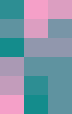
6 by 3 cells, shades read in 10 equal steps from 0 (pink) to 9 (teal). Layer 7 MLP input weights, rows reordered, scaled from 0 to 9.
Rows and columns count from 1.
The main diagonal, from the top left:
8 1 4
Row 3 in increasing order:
4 4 9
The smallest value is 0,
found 2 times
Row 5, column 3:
6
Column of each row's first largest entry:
1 1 1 2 2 2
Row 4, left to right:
3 6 6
